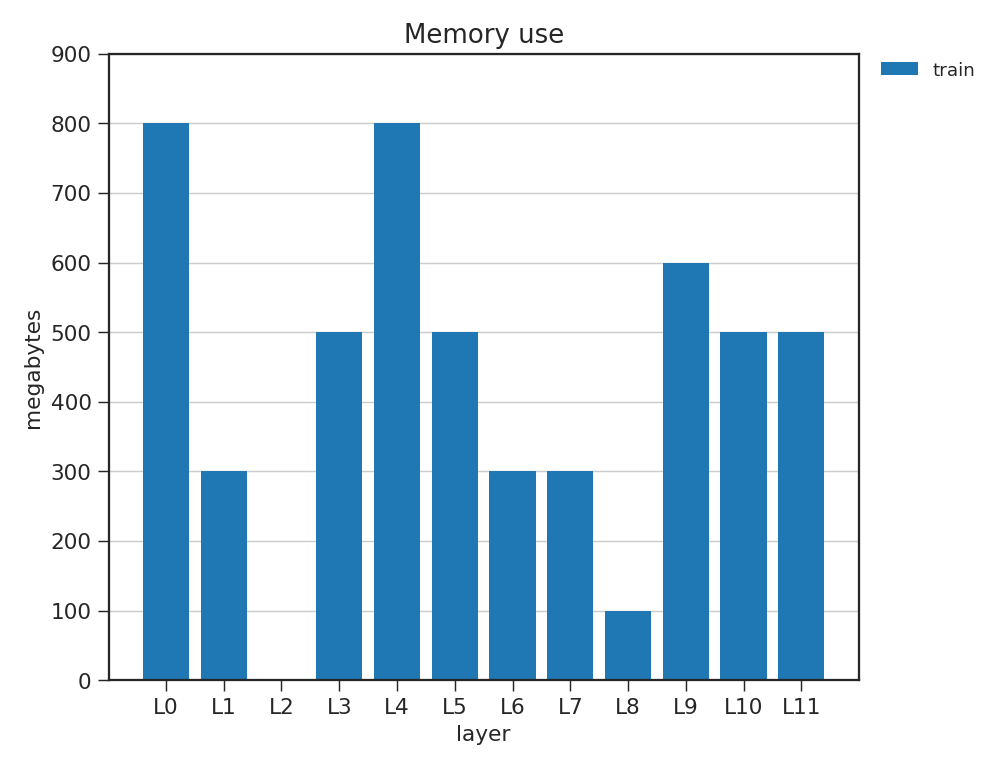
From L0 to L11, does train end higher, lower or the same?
lower
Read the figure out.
Title: Memory use
x-axis: layer, ticks L0 L1 L2 L3 L4 L5 L6 L7 L8 L9 L10 L11
y-axis: megabytes, ticks 0 100 200 300 400 500 600 700 800 900
Legend: train
Values:
train: 800 300 0 500 800 500 300 300 100 600 500 500
